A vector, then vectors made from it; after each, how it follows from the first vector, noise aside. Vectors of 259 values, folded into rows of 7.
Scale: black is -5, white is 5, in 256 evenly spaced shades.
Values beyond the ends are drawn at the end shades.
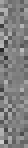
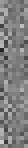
copied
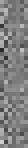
copied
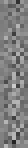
wrapped around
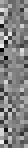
scaled up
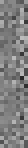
wrapped around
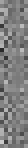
copied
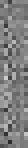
wrapped around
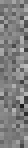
wrapped around
